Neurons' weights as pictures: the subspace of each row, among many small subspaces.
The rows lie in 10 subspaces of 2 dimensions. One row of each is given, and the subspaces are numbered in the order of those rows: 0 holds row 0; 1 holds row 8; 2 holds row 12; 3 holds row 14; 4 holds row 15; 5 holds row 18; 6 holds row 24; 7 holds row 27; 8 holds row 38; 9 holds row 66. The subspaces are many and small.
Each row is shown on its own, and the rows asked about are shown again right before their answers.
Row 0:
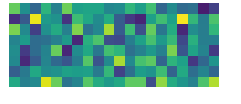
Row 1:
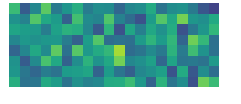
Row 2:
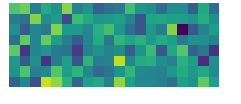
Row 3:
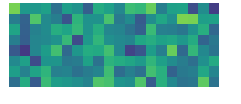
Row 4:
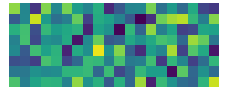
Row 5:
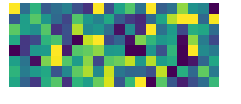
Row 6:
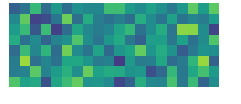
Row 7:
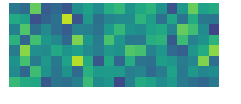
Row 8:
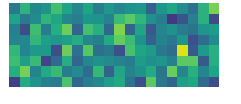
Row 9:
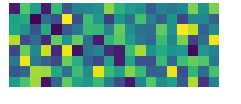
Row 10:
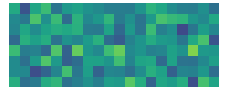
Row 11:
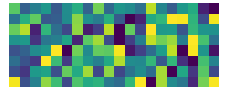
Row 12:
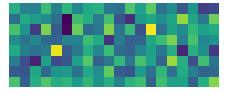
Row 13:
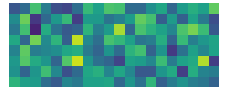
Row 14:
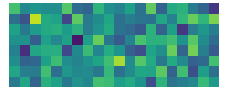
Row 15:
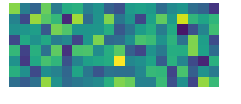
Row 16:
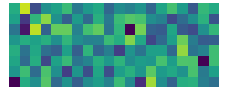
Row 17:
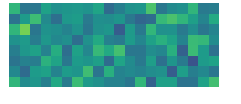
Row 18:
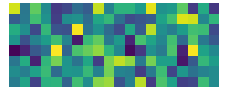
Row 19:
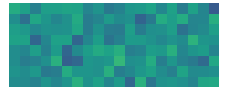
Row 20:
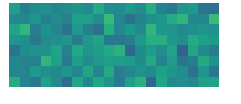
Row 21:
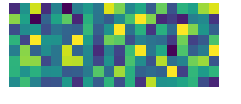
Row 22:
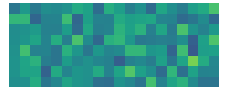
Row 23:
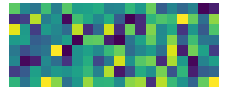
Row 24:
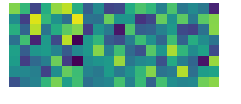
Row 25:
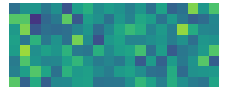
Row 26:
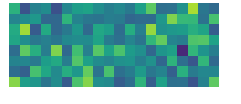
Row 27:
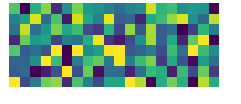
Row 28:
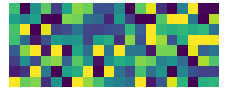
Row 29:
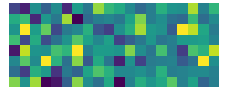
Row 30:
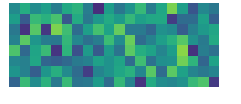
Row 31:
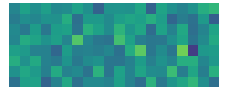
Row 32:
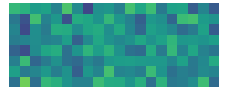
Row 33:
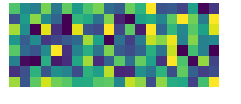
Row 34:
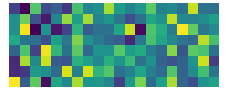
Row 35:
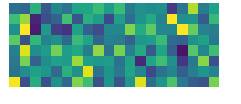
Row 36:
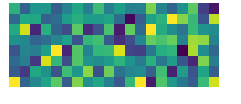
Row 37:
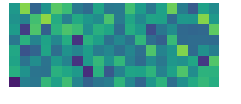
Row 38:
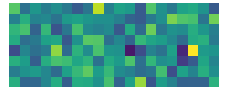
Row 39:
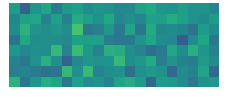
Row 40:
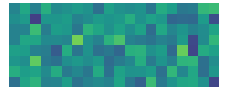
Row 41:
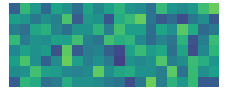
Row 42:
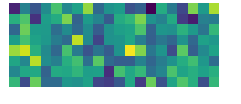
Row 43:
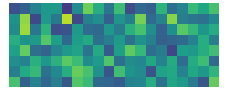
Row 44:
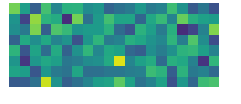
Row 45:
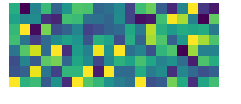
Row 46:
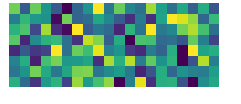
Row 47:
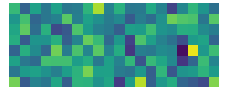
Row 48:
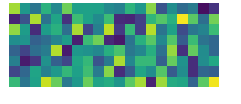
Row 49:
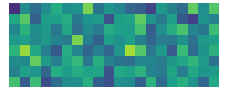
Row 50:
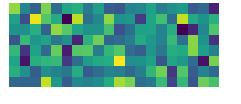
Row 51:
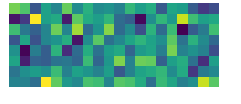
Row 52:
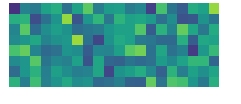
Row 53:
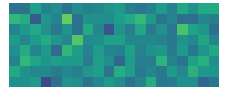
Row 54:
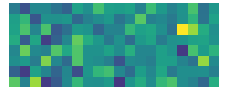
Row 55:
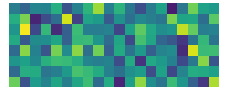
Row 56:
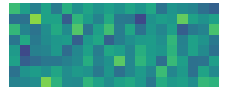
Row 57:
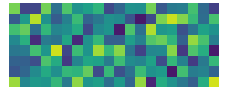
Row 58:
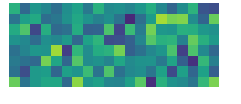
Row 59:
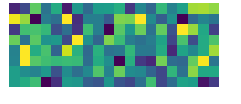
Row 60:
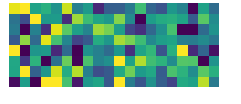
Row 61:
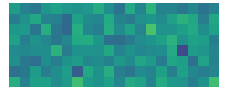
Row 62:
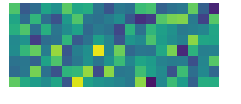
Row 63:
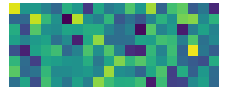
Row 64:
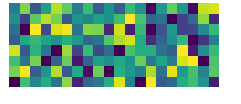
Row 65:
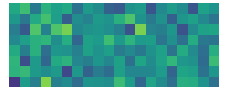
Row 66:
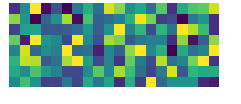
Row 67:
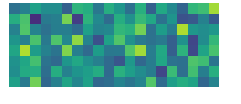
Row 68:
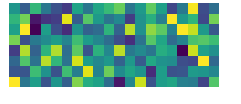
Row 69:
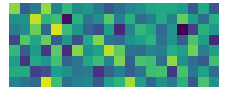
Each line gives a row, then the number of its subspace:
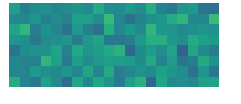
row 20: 1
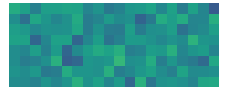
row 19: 6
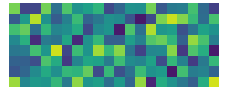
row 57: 9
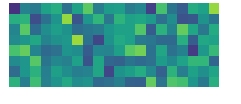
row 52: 8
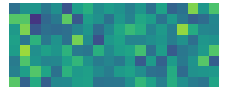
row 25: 3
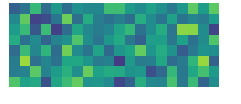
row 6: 4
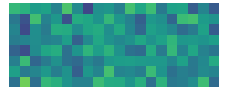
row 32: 5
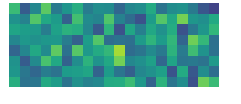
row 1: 4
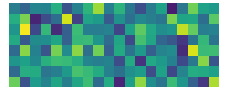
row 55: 8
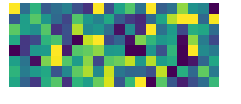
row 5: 8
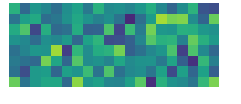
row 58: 1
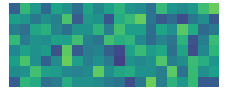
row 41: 4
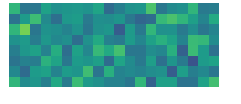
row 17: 9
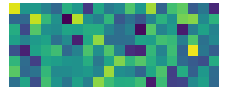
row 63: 8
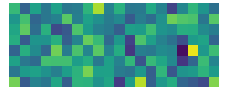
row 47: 8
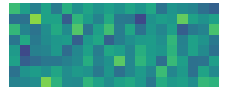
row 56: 0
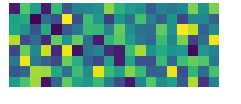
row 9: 7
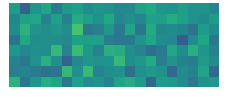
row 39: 7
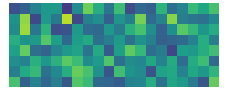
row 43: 5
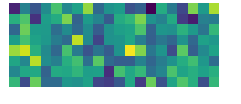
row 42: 5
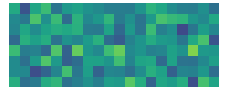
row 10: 7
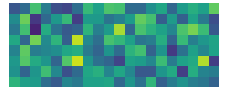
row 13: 6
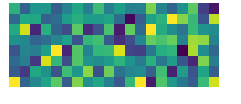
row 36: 1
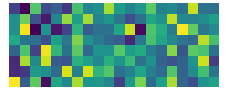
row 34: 7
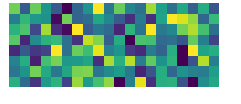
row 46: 5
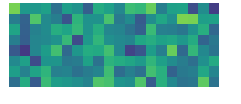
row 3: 5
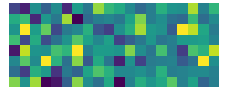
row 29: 2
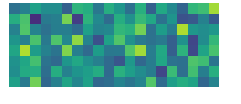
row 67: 3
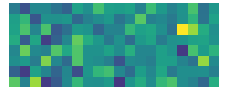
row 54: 2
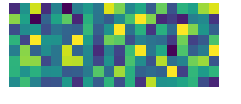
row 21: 9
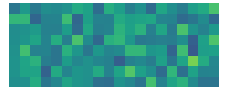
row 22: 3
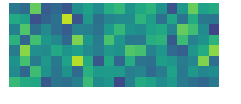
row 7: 9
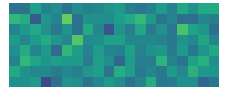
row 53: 0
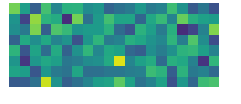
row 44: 4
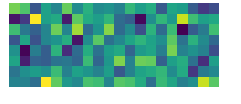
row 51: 0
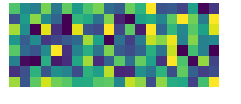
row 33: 2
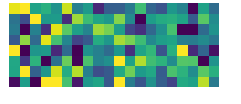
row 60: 2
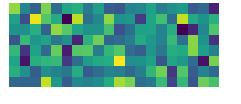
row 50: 4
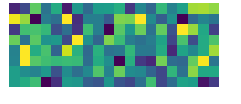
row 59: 0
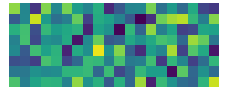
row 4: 9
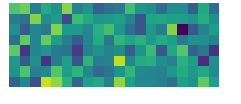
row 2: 2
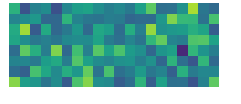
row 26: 9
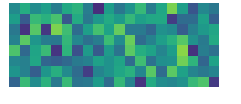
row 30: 8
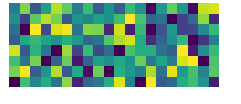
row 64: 1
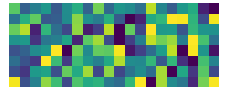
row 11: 1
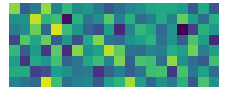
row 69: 7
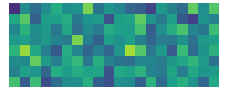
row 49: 5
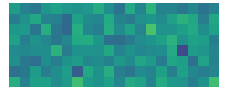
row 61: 2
